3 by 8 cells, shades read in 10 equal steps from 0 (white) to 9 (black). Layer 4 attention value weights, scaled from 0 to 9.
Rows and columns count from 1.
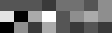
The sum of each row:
45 30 49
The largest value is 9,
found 2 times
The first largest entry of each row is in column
4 2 1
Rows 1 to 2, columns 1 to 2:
6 6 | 1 9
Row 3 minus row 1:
3 -2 1 -4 1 2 0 3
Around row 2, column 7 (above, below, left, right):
6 6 4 4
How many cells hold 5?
2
